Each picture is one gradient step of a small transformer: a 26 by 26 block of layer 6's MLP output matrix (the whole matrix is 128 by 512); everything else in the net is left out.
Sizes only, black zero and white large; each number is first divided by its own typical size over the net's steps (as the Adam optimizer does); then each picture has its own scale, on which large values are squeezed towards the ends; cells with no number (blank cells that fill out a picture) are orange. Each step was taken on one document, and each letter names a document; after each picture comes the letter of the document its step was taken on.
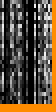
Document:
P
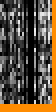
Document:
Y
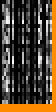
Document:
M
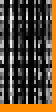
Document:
P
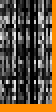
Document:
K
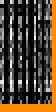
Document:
P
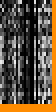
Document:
Y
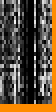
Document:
Y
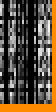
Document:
Y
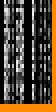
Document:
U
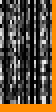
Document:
Y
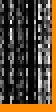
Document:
P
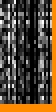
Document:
M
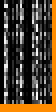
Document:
U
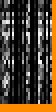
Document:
M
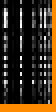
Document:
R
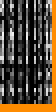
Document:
P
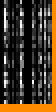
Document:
R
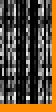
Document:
K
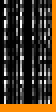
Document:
R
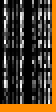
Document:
R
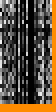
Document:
Y
